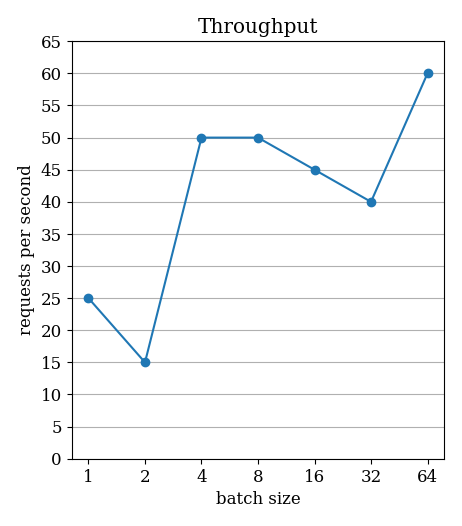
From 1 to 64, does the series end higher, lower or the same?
higher
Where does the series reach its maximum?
64
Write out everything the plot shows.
Title: Throughput
x-axis: batch size, ticks 1 2 4 8 16 32 64
y-axis: requests per second, ticks 0 5 10 15 20 25 30 35 40 45 50 55 60 65
Values:
25 15 50 50 45 40 60
